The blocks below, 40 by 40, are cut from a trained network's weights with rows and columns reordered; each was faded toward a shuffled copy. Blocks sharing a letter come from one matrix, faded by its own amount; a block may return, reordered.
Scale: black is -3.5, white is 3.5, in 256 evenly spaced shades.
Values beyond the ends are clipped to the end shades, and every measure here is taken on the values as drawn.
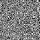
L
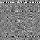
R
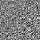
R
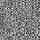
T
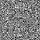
L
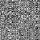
R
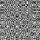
T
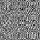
T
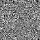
L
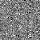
L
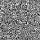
L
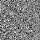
L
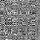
R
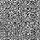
R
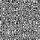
R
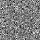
L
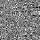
L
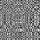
T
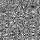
L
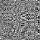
R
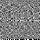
R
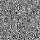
L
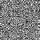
L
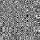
R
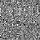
L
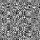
T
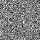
L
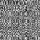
T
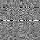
R
